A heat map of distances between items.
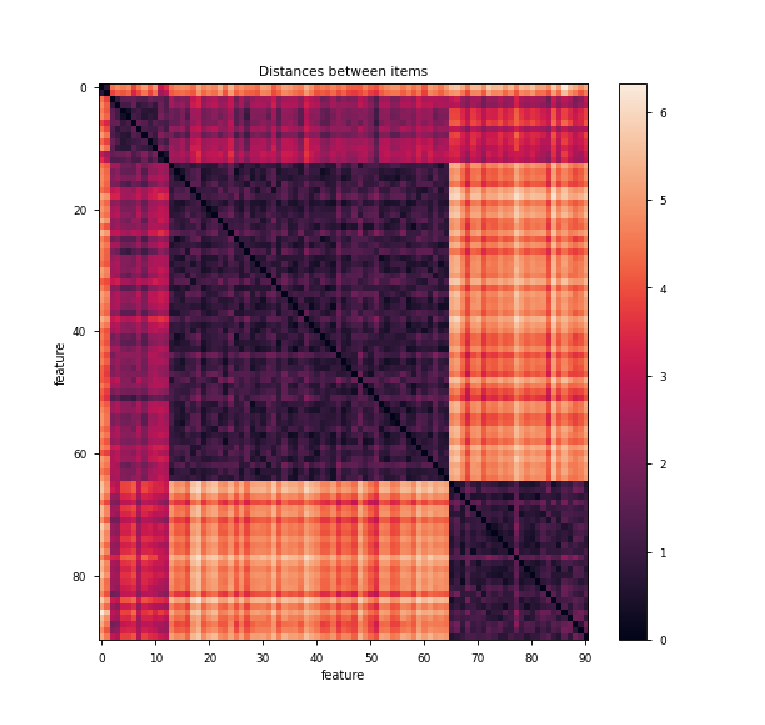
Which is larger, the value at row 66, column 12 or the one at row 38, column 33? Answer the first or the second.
the first
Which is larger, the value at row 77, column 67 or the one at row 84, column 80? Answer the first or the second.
the first
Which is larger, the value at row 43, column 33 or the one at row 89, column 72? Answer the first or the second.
the second
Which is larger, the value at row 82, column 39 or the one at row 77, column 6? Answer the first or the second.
the first
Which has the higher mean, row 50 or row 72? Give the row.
72
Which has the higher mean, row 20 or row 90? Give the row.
90
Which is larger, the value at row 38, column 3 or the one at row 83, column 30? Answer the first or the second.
the second
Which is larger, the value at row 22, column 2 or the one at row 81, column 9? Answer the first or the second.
the second
